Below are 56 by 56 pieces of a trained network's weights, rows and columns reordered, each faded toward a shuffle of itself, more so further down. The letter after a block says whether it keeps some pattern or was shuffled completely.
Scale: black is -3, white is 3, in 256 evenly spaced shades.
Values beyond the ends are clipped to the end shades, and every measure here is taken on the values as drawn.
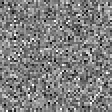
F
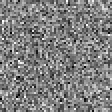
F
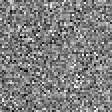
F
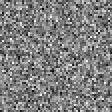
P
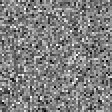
P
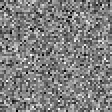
P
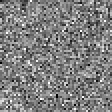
F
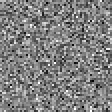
P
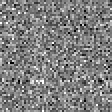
F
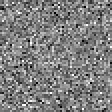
F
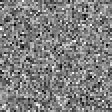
P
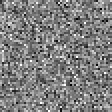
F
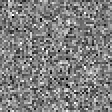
F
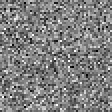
F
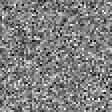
P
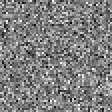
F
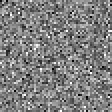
F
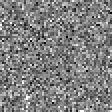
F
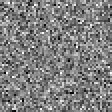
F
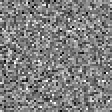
F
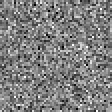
F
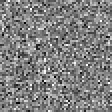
F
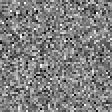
F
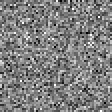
F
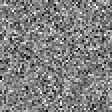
P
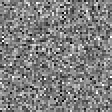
P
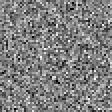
P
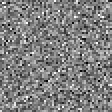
P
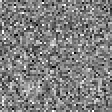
F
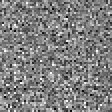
F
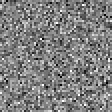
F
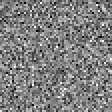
P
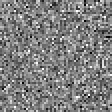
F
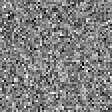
P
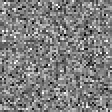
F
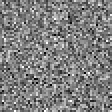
F
